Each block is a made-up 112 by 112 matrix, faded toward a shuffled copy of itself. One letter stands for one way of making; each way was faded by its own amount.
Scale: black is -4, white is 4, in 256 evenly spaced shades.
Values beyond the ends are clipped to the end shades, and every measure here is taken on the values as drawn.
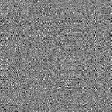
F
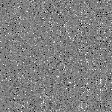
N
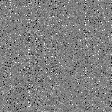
N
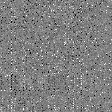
N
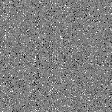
N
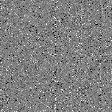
N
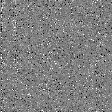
N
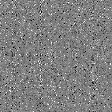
N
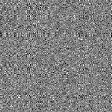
F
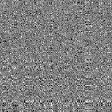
F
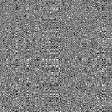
F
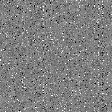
N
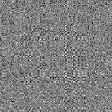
F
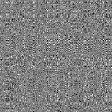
F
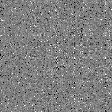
N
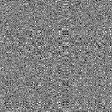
F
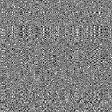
F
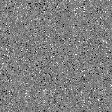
N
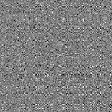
F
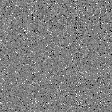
N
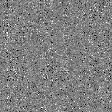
N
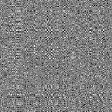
F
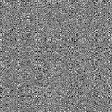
F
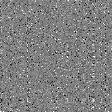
N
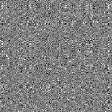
F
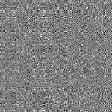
F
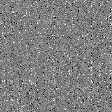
N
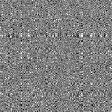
F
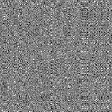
F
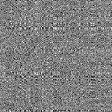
F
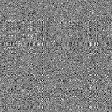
F
